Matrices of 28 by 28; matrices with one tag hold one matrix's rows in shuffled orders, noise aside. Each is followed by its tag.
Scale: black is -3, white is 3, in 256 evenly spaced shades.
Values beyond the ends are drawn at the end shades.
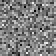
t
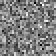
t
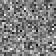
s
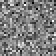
s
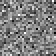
s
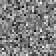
t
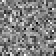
s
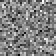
t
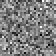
t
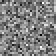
t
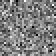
s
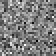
s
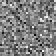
t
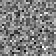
t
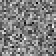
s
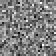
t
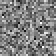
t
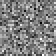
t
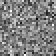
s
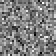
t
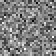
s
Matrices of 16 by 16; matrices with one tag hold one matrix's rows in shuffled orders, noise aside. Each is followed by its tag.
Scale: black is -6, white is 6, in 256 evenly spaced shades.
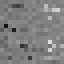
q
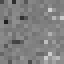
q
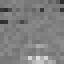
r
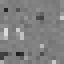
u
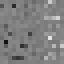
q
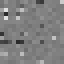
u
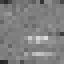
r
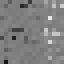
q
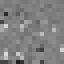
u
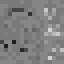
q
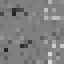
q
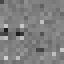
u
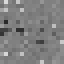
u
